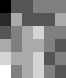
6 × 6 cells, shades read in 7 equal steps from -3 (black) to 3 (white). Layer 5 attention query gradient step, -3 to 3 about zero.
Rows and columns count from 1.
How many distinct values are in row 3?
4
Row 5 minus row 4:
1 1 0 1 -1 1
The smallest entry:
-3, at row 1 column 1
